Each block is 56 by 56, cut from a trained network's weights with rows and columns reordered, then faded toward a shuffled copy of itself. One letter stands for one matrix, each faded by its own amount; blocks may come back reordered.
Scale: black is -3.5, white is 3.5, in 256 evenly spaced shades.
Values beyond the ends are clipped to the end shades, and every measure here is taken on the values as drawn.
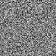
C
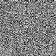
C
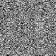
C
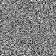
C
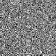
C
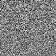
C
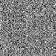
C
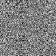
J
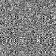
J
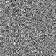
J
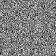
C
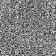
C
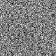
J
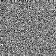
J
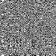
J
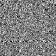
J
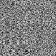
C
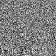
J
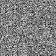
C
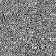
J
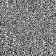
J
